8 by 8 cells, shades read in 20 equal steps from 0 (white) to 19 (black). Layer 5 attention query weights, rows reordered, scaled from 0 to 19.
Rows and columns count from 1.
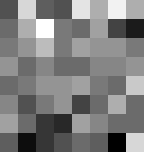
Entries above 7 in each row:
3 5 6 8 6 7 6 7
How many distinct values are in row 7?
5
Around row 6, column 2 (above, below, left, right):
10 11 9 10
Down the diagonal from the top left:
13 6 5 11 7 11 11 3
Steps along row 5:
down down same down up up down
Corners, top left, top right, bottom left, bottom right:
13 6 12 3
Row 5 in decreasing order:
11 11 10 10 8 8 7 4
